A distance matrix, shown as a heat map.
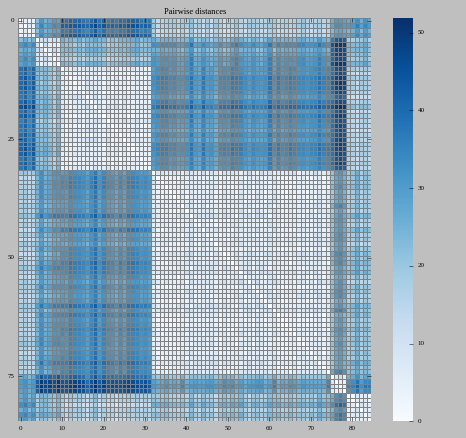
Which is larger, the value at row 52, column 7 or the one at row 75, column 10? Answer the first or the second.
the second
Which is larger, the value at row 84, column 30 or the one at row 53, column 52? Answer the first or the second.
the first
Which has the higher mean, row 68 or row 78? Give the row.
78
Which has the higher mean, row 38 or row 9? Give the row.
9
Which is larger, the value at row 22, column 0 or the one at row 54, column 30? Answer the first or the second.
the first
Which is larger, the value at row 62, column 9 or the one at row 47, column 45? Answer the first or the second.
the first
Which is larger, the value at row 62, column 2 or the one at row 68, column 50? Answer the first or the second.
the first
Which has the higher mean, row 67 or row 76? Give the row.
76
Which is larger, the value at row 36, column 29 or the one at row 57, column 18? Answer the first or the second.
the second
